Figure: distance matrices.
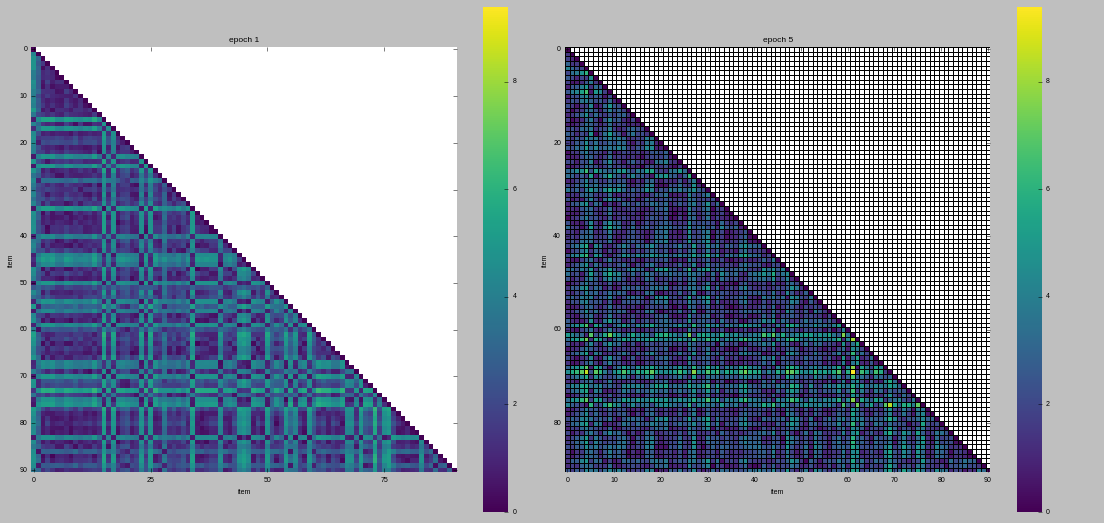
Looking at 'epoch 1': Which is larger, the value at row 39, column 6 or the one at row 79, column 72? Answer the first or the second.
the second
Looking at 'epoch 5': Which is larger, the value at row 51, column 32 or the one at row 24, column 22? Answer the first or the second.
the first
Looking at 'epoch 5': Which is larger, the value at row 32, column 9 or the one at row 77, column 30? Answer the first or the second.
the first
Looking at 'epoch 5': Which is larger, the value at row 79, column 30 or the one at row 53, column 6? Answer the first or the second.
the first
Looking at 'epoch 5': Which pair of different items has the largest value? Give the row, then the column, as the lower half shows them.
69, 61
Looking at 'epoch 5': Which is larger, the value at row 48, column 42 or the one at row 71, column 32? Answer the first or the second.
the first
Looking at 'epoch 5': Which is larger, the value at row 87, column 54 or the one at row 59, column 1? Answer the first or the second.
the second
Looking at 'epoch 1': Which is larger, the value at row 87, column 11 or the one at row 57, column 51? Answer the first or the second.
the second
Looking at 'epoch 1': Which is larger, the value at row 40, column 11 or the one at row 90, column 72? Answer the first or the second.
the first
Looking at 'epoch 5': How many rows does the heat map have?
91
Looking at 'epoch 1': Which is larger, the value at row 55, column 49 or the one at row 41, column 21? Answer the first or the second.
the first
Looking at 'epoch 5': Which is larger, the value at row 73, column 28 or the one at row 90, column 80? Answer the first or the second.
the second
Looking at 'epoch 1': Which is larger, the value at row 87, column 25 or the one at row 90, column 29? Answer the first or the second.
the first
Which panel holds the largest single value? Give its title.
epoch 5
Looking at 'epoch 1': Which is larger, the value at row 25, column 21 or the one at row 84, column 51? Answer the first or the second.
the first
